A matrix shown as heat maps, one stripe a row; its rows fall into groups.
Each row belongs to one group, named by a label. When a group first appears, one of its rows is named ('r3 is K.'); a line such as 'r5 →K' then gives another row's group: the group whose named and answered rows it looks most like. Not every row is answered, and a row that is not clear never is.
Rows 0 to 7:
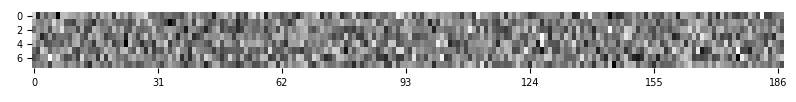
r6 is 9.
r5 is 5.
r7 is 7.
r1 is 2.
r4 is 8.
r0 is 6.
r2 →7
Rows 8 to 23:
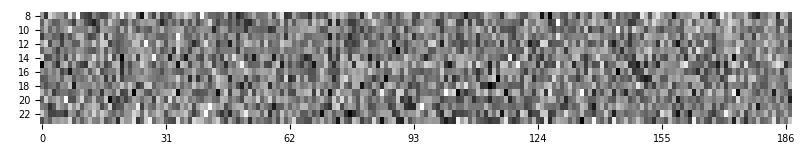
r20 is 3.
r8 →5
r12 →3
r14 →6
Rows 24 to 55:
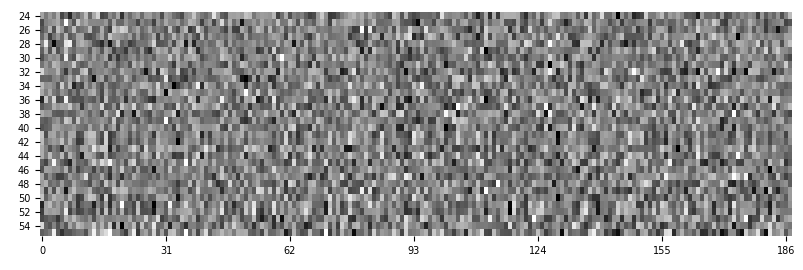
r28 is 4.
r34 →2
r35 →3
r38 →8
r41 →2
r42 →2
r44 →2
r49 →6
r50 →2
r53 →5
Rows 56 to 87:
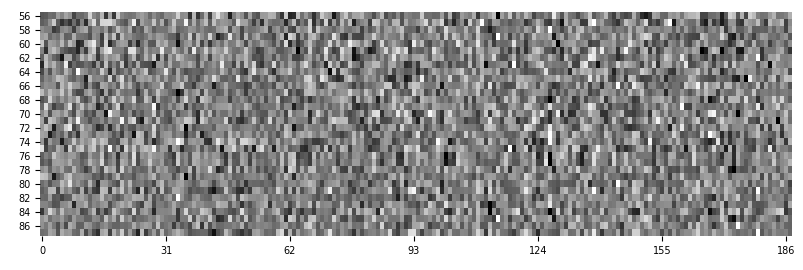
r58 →8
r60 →2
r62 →4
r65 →9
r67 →2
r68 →5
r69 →4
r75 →6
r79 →4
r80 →7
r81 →7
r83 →8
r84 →5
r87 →7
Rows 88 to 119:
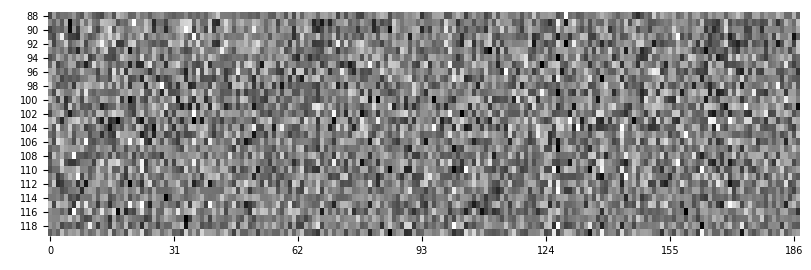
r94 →5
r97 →8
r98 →6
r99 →5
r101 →2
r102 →4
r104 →3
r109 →4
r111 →7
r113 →8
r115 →5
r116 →3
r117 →2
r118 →8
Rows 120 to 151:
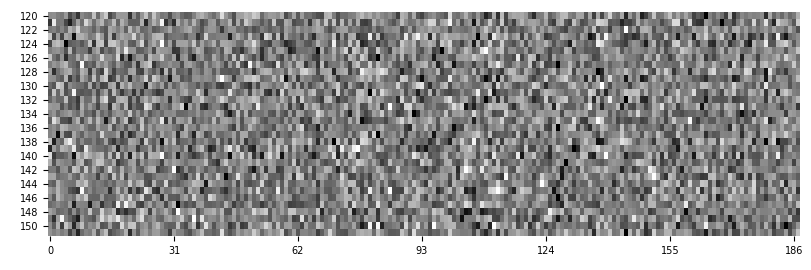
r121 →4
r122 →7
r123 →6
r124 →4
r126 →6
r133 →8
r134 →9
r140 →6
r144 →5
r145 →8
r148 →3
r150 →6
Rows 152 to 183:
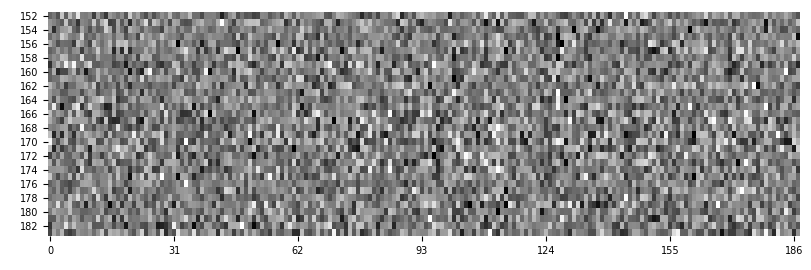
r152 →7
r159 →3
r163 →8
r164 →2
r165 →4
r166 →2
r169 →6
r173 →2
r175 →6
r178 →7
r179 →3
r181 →9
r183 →4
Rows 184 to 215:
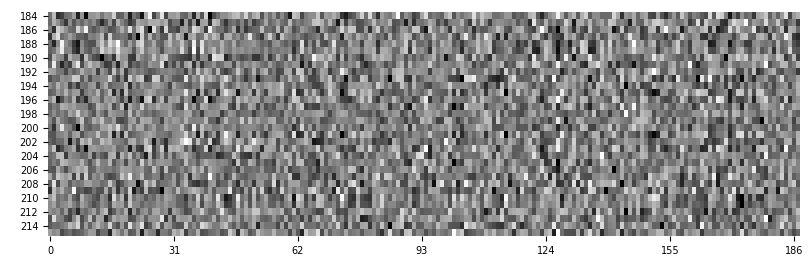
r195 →9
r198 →7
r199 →2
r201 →9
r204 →7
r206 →5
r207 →5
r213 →4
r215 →8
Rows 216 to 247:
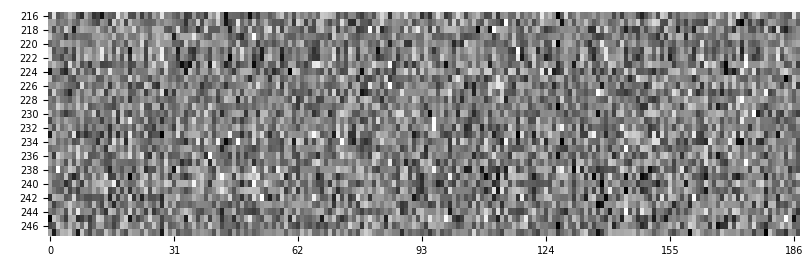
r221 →6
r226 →8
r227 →4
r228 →9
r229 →5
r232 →3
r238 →3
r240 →3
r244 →7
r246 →5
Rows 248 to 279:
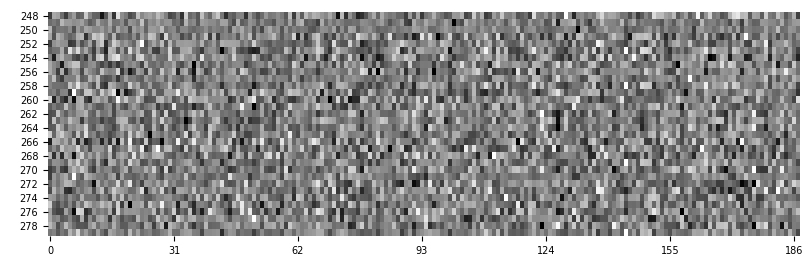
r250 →6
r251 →2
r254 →4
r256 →6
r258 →7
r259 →3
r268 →6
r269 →7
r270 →5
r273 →4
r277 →3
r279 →7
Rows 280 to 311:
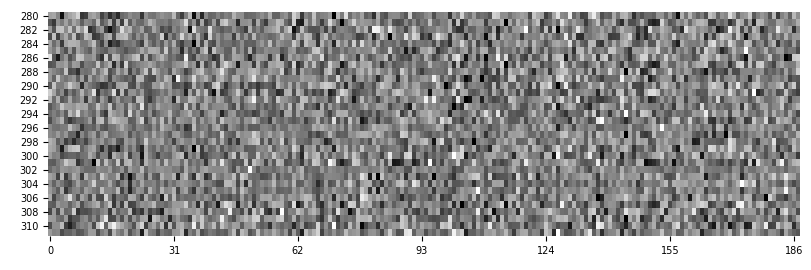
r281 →9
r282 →5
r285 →2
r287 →9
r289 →3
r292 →3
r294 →7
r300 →8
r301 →9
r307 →9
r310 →4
